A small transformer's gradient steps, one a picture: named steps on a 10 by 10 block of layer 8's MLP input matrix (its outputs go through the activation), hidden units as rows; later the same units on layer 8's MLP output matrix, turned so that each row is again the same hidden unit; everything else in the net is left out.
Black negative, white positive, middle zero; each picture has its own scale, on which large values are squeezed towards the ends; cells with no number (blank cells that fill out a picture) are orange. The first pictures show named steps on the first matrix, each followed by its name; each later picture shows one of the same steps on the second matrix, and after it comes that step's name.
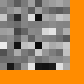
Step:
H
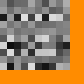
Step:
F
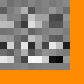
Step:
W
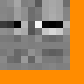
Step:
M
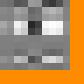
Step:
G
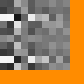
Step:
M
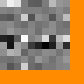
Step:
F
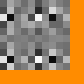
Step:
M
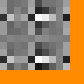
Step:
G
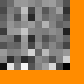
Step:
H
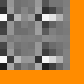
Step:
G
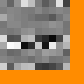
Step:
F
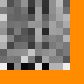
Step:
H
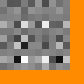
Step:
W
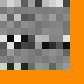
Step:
F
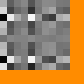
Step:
G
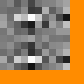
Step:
M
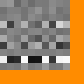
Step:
W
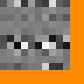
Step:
F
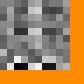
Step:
H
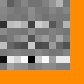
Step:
W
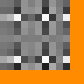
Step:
G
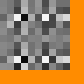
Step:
M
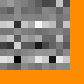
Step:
W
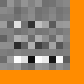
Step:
W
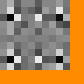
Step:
M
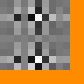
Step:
G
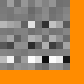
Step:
W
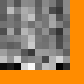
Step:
H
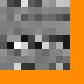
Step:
F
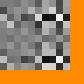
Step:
M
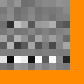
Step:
W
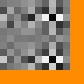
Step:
M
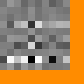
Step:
W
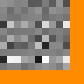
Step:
W
